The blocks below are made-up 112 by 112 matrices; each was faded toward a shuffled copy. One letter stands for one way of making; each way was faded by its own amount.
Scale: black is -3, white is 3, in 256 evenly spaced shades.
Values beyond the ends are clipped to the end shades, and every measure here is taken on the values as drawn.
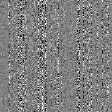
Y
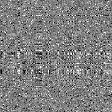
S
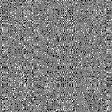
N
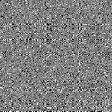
S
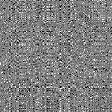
N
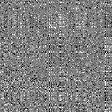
N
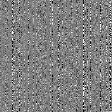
Y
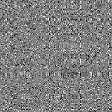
N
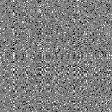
N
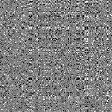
N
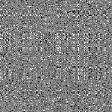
N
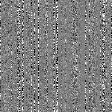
Y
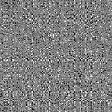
N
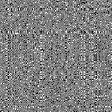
N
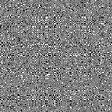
S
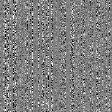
Y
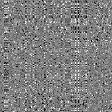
N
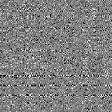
S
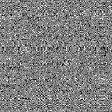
S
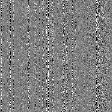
Y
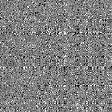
S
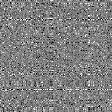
S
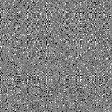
N
